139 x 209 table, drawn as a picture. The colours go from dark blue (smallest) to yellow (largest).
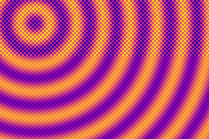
Slope: none. Rings: centred on the top left. Seam: horizontal, 40% of the way down, the bottom part calmer. Average level on the scale: 50%.
